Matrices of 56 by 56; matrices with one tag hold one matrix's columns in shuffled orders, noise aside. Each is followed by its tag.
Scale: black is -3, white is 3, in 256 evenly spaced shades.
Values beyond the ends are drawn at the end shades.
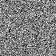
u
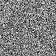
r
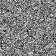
u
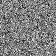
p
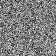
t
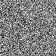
r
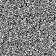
p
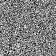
t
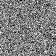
t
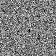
u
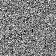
u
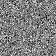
p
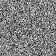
r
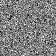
p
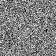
u
